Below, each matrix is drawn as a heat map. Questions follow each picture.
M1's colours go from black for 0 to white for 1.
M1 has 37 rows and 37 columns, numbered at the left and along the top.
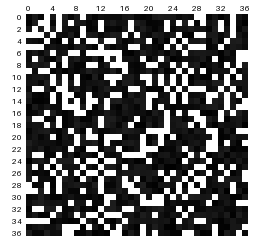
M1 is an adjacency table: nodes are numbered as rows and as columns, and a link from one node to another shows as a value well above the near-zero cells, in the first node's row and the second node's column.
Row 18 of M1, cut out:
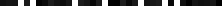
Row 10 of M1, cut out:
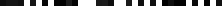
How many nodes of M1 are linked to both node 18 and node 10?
0
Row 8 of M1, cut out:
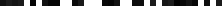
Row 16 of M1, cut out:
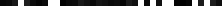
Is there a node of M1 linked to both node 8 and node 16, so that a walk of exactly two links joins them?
no
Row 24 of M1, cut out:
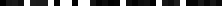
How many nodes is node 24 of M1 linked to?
9
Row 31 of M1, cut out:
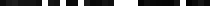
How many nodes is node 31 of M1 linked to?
10
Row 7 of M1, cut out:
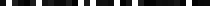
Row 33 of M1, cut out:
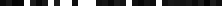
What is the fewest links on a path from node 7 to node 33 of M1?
2
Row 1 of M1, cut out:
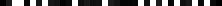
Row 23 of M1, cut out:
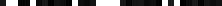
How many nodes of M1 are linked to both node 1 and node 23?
6
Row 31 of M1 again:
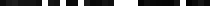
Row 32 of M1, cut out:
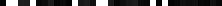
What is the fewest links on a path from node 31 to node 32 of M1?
3
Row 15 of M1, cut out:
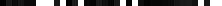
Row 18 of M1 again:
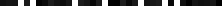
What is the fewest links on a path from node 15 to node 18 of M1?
3
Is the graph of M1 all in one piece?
yes
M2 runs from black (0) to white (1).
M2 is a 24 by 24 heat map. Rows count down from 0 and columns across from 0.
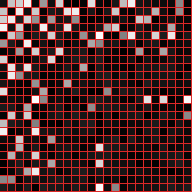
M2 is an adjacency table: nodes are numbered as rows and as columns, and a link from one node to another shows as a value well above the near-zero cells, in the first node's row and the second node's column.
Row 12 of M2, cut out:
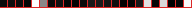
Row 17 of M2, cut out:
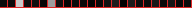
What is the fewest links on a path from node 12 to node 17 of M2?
3
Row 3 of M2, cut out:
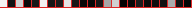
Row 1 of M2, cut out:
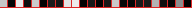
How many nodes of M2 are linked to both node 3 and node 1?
4
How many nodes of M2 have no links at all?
0
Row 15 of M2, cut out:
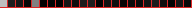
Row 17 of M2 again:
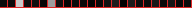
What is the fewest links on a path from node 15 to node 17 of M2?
3
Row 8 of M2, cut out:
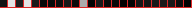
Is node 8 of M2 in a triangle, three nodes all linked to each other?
no
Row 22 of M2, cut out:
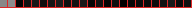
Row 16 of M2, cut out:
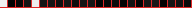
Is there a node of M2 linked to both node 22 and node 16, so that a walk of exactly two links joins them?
yes
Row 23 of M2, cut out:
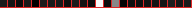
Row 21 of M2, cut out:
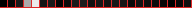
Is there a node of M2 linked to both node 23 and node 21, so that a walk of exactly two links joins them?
no
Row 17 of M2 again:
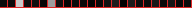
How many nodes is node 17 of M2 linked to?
2
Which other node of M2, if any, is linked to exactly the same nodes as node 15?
node 16
